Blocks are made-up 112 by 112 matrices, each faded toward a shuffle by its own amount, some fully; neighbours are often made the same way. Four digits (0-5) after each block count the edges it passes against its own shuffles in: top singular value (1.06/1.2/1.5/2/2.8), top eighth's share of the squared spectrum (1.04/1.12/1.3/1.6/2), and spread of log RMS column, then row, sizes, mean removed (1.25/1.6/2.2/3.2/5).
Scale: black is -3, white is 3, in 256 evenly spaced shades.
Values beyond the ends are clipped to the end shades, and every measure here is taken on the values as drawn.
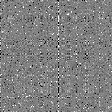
5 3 2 2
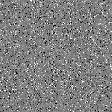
4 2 1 1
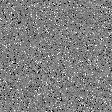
2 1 0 0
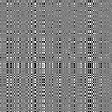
5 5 5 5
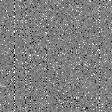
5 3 2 1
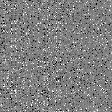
4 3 2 1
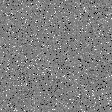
2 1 0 0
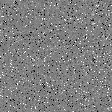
2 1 0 0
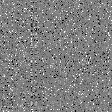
3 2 1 0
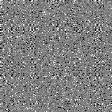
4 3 2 2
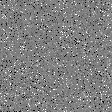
3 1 0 0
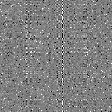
5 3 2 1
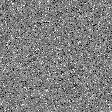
0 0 0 0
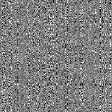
4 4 4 2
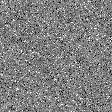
1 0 0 0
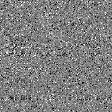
4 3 1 2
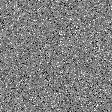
0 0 0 0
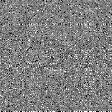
4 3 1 2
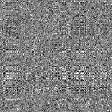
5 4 2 3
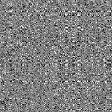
5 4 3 3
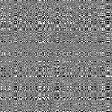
5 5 4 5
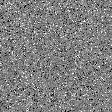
2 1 0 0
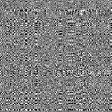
5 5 3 4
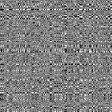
5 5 3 4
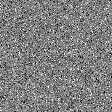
1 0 0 0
